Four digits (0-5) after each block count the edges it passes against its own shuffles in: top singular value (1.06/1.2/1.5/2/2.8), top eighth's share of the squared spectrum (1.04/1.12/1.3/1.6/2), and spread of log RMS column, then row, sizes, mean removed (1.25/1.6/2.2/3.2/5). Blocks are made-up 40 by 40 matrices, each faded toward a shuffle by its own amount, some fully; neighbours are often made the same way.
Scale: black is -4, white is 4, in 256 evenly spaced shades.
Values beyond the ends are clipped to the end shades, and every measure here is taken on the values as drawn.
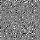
2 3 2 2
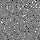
1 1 0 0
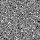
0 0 0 0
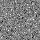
0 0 0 0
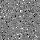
2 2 0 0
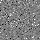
0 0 0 0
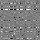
4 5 1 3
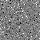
0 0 0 0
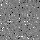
2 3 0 1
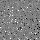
0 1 0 1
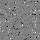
2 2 0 0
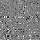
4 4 1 2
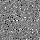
1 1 0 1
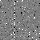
2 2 1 0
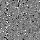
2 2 1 0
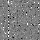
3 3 1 0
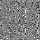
2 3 2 0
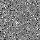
0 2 2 0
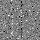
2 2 1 0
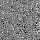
1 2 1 0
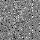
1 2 2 0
